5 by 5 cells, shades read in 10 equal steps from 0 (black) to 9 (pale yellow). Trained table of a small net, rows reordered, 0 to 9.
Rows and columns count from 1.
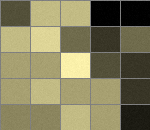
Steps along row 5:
same up down down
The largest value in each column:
7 8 9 6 4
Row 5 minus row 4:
-1 -2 1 0 -1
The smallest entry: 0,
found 2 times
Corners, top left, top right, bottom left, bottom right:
3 0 5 1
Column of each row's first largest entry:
2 2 3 2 3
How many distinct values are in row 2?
4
